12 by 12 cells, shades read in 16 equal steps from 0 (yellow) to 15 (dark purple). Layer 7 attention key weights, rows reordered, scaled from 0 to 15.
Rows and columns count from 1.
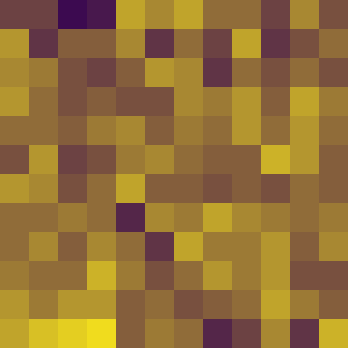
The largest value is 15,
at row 1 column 3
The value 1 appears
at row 12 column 3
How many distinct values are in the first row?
7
